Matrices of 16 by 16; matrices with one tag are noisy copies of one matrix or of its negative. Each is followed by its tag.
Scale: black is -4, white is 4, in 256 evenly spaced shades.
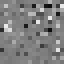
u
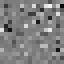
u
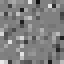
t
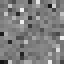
t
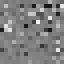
u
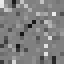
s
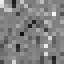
s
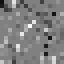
s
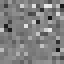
u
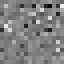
u
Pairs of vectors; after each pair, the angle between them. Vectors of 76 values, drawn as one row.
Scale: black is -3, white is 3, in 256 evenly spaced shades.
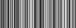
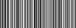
partly aligned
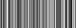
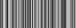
partly opposed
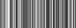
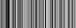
nearly opposite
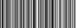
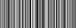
partly opposed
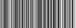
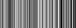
nearly opposite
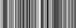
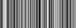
nearly opposite
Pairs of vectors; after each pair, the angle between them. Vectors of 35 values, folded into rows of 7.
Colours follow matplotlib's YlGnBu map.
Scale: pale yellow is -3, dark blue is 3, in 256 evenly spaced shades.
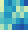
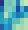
nearly opposite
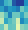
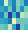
orthogonal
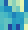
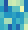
nearly parallel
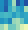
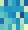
partly aligned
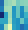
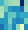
orthogonal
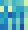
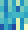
partly aligned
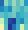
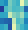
orthogonal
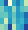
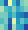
nearly parallel
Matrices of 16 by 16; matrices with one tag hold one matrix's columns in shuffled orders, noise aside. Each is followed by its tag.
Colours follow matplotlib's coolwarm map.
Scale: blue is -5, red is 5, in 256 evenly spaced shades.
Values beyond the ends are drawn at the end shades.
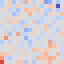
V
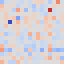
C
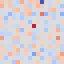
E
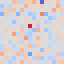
E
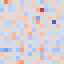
C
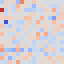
C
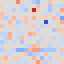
C
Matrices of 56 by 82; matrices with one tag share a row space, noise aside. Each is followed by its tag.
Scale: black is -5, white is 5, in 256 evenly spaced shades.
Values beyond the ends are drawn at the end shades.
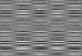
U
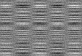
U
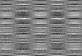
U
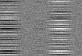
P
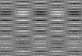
U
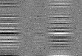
P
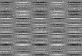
U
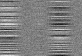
P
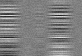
P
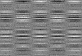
U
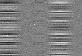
P
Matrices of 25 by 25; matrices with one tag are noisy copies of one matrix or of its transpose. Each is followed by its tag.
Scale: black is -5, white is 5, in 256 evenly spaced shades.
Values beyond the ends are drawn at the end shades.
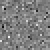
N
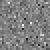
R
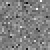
N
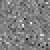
R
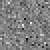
R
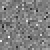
N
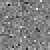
N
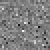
R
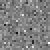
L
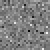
L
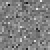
N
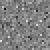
N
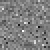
R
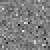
R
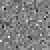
N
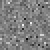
R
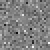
L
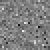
R
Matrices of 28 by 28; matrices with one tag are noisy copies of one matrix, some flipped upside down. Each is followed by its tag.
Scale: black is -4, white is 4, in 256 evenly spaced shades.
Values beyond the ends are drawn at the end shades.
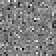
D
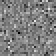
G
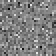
D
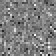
G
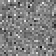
D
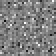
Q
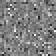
G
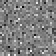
D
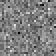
G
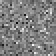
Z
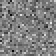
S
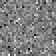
D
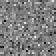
Q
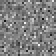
Q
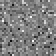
S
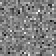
Q
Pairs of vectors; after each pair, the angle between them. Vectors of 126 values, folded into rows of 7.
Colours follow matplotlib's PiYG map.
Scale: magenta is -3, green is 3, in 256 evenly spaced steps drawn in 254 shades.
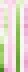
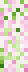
partly aligned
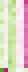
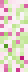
orthogonal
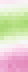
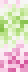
nearly parallel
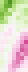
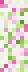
orthogonal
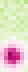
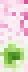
nearly opposite
